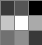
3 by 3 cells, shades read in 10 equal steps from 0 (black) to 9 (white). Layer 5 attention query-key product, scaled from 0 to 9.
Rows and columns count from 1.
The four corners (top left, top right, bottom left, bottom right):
2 0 4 2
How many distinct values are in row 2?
3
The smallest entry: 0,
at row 1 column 3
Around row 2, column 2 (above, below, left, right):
3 5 7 6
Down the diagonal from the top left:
2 9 2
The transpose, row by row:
2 7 4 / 3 9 5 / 0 6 2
